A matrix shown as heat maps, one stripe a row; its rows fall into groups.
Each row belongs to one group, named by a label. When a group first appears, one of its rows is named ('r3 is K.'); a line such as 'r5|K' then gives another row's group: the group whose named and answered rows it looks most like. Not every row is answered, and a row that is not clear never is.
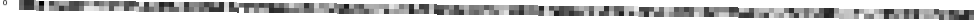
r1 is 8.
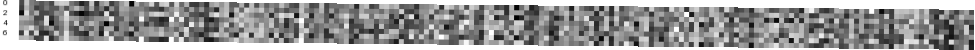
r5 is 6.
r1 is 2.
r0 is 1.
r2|1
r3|2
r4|2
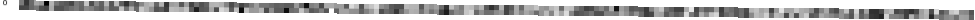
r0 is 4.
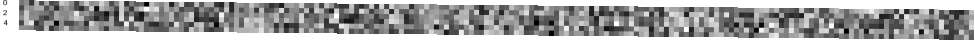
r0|8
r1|1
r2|6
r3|6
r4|2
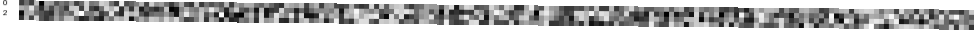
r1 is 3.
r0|8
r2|3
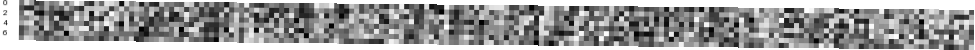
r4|2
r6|2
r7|6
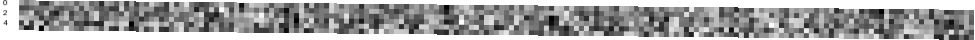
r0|6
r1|4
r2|2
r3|6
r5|8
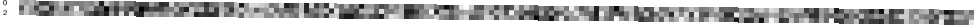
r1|2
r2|6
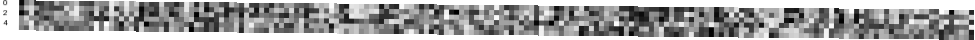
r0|3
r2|3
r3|6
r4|2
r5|4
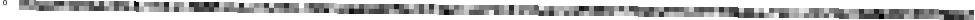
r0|4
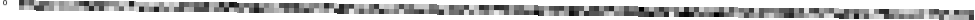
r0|1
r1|3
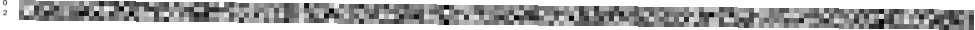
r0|6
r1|2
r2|1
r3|4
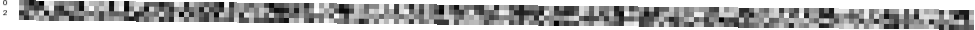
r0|8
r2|4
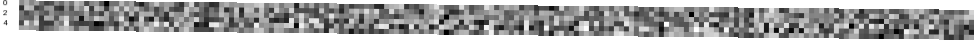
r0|6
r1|3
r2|4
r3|8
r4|1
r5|6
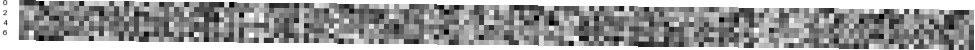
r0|8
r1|6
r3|2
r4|4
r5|4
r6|2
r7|3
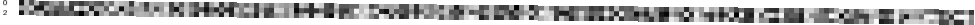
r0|1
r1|3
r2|1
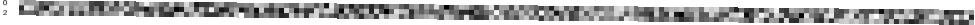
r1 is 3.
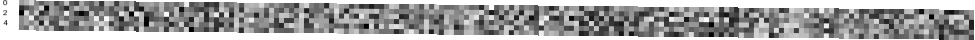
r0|6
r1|4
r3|2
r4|8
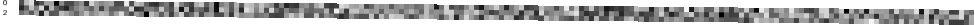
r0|2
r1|4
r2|8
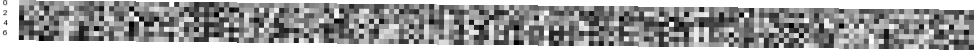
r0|6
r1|1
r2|4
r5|1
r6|8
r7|1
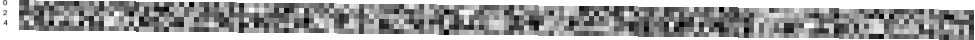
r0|4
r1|2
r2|8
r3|3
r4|3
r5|4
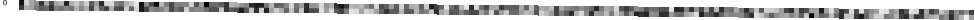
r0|3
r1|3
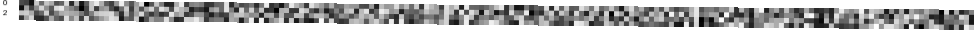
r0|8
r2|2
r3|3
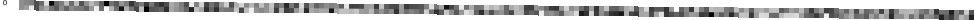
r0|2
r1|2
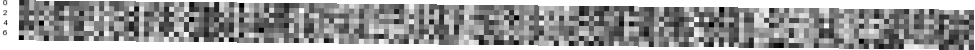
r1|4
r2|8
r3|4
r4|8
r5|8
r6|6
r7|1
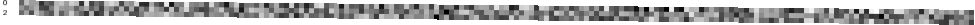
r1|6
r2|1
